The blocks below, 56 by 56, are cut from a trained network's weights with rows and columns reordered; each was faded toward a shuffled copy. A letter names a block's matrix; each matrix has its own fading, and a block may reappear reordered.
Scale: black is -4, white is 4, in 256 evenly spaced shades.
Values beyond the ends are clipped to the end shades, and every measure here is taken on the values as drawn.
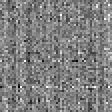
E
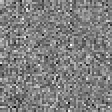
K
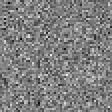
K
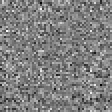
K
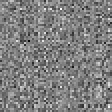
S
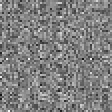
S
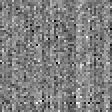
E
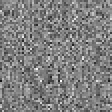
S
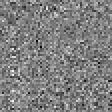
K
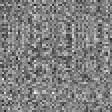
S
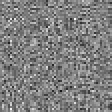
S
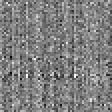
E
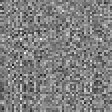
S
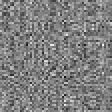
S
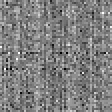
E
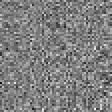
S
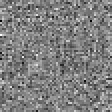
K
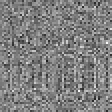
S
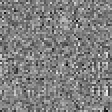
K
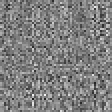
S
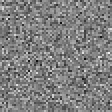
K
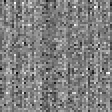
E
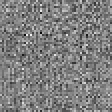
S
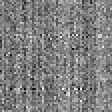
E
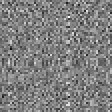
S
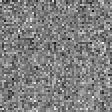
K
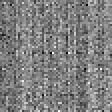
E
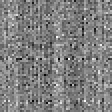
E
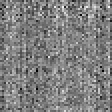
E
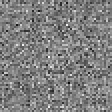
K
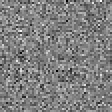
K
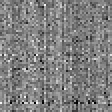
E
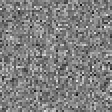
K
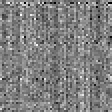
E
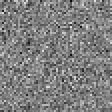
K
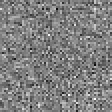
K
